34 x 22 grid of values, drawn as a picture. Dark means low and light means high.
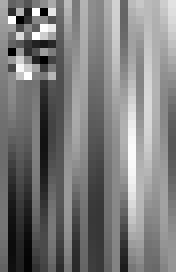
Values change most from cell to cell in the top left. There is an overall slope up to the top right. The ninth with the lowest average is the bottom left. On average the colour sits 50% of the way up the scale. In the top left lies a patch that is rougher than the rest.
